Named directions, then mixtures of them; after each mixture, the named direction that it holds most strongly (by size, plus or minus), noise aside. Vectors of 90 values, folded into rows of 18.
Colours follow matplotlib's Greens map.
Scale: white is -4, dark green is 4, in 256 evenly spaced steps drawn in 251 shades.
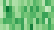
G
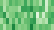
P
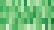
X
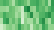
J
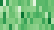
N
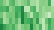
J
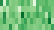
N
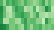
G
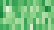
G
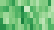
J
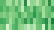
X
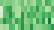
G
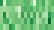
N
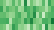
X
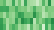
X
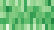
X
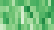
J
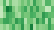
G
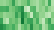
J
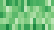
X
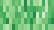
P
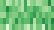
X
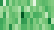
N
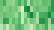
J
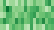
G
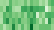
P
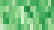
J
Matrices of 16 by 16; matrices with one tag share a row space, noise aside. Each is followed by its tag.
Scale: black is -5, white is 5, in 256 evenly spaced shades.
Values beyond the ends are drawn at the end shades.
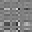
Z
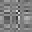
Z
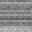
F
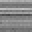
F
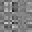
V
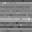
F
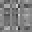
Z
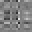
Z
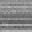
F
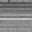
F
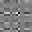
Z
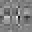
Z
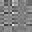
V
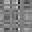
Z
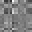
V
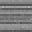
F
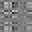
V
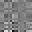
V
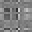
Z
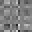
Z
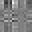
V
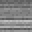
F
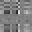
Z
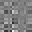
V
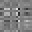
Z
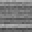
F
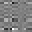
V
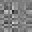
V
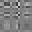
Z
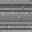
F
